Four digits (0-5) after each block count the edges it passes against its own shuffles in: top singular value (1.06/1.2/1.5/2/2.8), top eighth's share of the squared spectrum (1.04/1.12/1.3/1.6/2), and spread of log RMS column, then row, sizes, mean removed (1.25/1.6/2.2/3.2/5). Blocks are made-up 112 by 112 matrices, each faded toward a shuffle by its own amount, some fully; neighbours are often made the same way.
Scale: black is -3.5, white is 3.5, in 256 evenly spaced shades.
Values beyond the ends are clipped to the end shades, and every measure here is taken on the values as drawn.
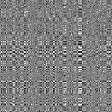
5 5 4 4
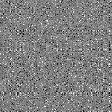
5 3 2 2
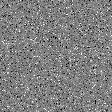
0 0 0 0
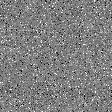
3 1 0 0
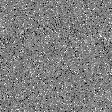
3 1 0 0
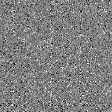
1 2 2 2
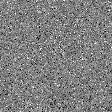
1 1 1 1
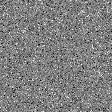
0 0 0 0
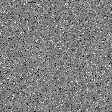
0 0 0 0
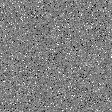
0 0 0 0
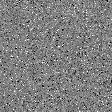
0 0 0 0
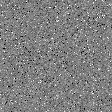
1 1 0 0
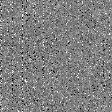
2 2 3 0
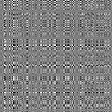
5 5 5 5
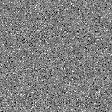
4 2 1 1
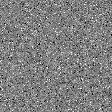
3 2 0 0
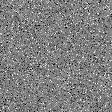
0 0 0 0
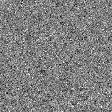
3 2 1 0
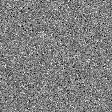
2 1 0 0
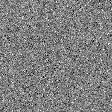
1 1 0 0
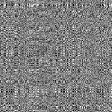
5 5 3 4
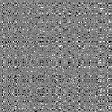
5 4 3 3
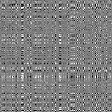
5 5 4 4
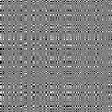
5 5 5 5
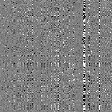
5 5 4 2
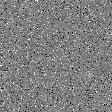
2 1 1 0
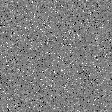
2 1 0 0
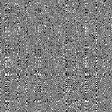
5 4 3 2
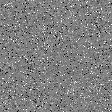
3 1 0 0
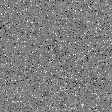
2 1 0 0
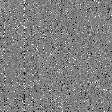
4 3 2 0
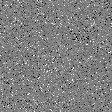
2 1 0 0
